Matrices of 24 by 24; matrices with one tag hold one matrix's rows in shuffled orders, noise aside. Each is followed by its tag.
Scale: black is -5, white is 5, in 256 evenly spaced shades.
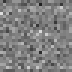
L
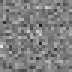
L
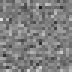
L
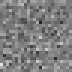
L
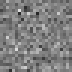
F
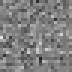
L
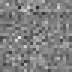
F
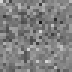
L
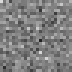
L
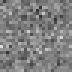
L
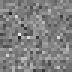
F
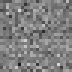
F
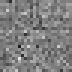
F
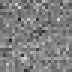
F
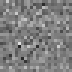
F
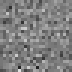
F
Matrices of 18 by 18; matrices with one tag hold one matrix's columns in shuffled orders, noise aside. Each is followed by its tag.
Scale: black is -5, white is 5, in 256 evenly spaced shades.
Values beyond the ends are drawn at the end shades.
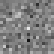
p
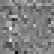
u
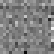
u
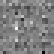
u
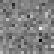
p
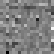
u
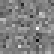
p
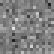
p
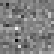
p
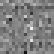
u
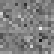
p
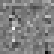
u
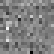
u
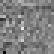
u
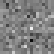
p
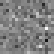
p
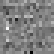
u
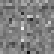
u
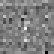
u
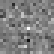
p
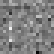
u
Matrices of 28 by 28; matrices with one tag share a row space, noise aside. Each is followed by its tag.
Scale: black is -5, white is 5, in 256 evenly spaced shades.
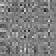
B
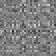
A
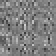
B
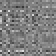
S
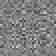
A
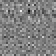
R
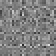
A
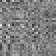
S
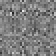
A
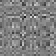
A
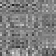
S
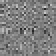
B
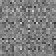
R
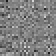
B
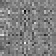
B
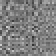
S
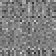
R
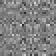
A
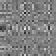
B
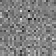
R
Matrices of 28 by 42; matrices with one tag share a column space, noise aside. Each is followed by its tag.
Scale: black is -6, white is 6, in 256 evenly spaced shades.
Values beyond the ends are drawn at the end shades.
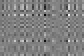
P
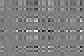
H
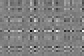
H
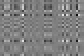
P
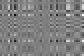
P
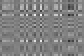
P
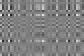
P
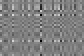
P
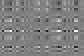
H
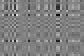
P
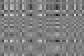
P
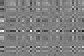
H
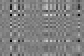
P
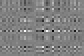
H
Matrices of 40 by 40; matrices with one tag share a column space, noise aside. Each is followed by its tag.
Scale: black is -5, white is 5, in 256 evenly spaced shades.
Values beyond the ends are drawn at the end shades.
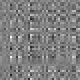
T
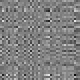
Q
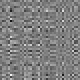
Q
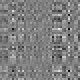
T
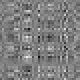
T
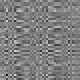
Q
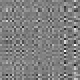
Q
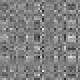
T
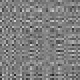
Q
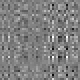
T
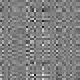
Q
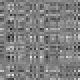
T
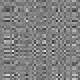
Q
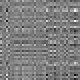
Q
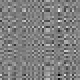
Q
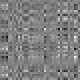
T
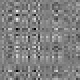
T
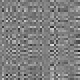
Q
